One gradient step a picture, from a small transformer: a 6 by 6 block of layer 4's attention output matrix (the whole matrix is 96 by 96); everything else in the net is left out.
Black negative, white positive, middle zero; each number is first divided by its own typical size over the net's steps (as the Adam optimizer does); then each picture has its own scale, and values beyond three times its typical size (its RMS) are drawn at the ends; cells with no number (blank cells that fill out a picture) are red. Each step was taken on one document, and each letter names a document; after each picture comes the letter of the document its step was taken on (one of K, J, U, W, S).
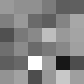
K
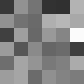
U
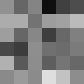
U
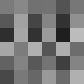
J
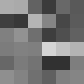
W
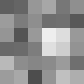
K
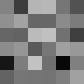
K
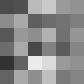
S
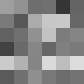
U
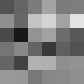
U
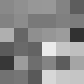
K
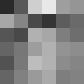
S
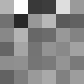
S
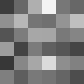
S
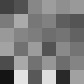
J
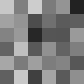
J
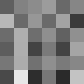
J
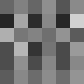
J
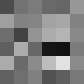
U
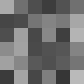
J
